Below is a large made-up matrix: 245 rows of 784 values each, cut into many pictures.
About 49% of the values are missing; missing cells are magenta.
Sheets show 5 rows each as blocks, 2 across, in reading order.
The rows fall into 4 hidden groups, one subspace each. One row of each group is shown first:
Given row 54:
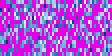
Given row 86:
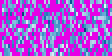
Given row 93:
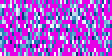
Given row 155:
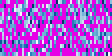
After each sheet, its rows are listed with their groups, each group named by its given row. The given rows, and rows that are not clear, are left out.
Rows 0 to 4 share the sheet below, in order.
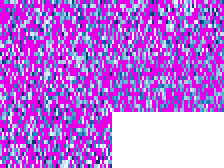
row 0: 155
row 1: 54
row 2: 93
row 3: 93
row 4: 155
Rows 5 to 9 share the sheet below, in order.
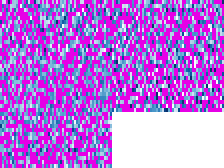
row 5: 155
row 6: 54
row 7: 54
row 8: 155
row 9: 155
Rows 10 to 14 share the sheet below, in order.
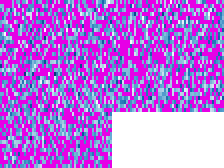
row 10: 93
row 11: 86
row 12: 54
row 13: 54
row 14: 93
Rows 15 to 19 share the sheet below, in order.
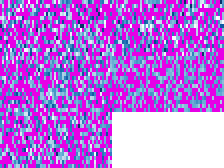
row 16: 93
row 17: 93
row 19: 86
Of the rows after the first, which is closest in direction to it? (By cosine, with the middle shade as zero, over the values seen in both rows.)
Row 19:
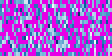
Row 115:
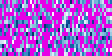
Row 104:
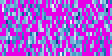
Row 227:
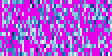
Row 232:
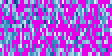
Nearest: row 104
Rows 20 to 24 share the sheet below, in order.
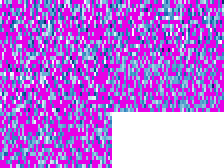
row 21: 54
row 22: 86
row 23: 93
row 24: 54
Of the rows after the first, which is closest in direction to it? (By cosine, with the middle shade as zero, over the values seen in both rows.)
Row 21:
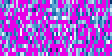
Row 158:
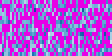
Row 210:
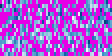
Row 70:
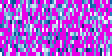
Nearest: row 158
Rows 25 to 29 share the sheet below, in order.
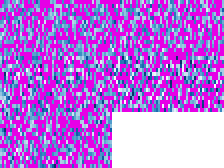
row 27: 93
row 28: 54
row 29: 93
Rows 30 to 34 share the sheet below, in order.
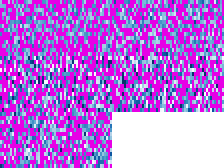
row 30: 86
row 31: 93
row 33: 54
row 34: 86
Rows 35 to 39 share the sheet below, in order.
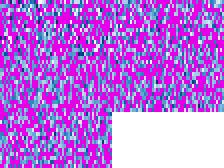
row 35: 86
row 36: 54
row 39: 54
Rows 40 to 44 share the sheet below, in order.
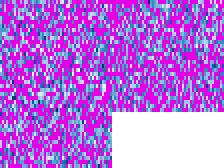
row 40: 93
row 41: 86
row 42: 155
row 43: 155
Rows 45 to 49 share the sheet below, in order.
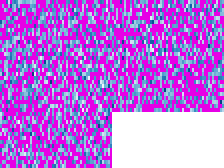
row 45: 86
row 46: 93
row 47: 54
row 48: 155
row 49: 155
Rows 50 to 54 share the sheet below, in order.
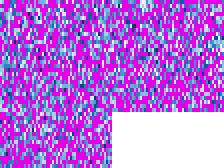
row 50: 93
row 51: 155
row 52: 86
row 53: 54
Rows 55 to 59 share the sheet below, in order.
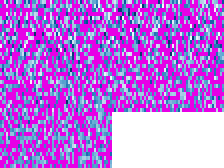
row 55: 54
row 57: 93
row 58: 155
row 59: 54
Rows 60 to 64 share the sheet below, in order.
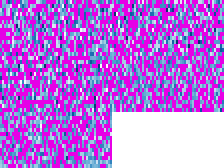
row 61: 54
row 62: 86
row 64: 93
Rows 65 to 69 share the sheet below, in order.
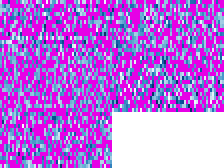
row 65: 155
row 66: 54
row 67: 93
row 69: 86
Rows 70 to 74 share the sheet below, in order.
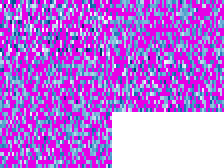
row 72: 54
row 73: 86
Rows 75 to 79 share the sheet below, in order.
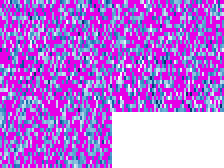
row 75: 93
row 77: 86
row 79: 54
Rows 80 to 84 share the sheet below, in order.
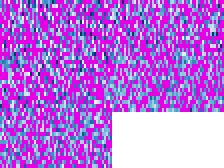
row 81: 155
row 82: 93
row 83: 86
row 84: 54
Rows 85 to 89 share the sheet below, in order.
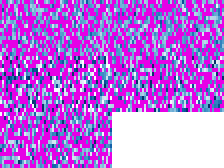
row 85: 86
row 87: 86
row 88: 93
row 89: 155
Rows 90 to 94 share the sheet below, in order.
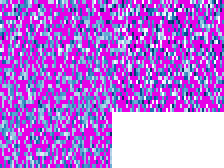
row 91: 155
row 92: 93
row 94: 93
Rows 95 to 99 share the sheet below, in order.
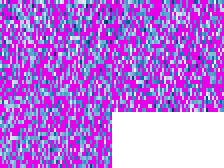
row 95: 155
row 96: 155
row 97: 54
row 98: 86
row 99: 54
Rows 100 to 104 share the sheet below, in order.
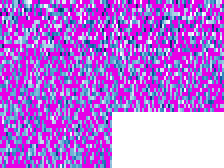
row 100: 54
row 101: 54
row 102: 93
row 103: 54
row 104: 86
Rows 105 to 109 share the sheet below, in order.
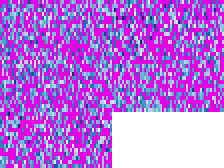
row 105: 54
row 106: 86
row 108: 54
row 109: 54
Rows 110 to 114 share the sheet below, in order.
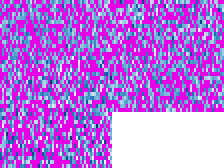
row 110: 155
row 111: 86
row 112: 93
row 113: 54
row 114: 54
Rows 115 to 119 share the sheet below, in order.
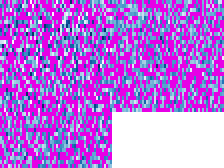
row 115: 155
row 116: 93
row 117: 86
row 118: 86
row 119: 54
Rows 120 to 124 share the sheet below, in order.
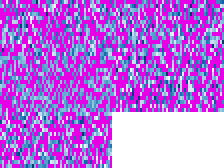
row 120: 86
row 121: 54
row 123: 54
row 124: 54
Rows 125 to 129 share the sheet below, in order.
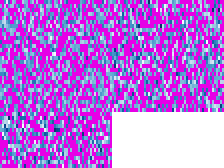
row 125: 93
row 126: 86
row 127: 86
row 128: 86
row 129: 54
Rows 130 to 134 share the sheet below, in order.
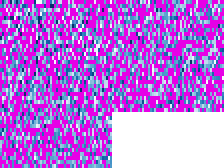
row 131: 86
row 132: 86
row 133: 93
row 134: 155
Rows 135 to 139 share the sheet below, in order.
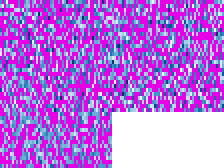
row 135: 93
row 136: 54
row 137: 155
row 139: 93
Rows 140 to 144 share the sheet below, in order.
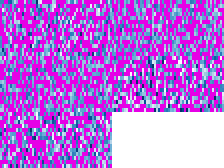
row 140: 86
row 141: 54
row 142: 86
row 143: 93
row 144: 86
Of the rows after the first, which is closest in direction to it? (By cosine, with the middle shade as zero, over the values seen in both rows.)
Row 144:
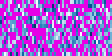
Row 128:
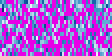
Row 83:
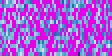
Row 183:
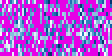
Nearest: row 128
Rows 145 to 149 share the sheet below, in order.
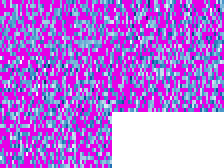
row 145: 93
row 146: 86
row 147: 155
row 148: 54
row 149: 54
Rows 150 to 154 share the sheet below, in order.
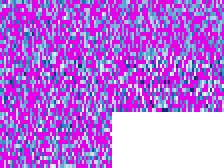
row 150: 155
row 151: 86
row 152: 54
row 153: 93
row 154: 93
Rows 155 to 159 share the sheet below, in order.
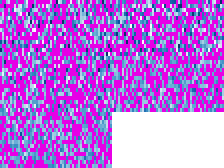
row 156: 93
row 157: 155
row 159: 86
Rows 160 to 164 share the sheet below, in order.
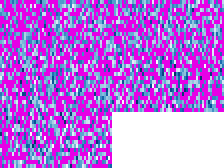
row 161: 54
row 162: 86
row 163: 54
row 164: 155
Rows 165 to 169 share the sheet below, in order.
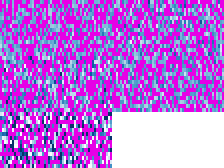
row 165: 54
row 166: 86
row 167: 54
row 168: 93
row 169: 93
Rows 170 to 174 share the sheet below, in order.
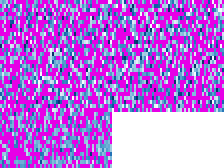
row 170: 54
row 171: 155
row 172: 93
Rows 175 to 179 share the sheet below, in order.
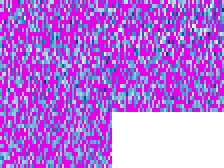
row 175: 54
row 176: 155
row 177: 155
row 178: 54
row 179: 54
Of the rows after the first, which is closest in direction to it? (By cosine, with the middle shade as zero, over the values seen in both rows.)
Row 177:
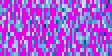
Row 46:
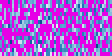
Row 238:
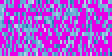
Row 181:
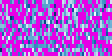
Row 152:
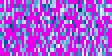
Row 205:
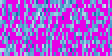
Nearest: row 181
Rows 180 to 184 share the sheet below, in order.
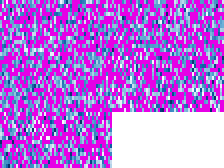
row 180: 93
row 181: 86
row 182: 155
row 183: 54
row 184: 54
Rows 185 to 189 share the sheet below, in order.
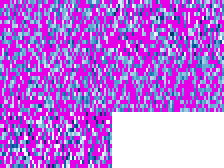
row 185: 155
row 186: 54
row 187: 93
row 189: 86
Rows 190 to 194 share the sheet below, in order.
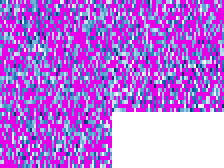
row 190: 93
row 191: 86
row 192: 155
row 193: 155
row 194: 86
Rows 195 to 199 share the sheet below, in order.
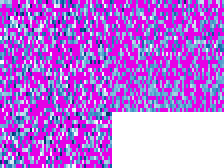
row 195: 86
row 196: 93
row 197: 155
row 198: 155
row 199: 93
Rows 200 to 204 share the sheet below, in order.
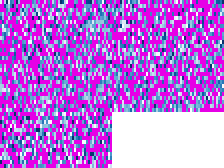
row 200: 93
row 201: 54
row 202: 155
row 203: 86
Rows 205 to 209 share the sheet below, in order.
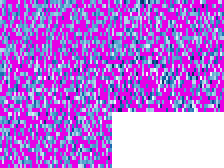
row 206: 155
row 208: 54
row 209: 86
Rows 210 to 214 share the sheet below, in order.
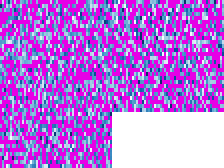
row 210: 155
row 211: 93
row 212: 93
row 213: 86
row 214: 54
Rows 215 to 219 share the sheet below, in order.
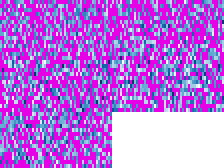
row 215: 86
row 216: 93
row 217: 54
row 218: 86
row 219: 93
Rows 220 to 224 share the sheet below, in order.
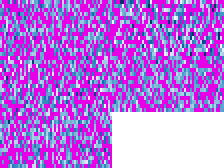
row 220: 54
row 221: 86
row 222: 54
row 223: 54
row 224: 54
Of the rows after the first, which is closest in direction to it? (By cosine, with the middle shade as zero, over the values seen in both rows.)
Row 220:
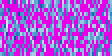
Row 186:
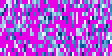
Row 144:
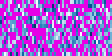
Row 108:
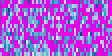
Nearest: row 108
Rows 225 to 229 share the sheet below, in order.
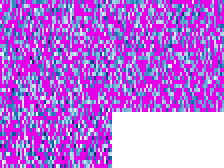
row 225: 155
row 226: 93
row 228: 155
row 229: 86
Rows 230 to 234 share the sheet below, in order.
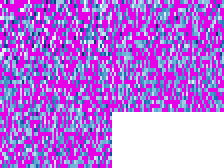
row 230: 86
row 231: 155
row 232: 86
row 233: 155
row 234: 86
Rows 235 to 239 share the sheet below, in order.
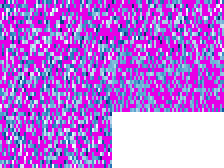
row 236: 155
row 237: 93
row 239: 54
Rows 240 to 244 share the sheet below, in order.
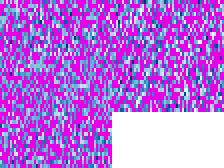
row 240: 93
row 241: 54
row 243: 54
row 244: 155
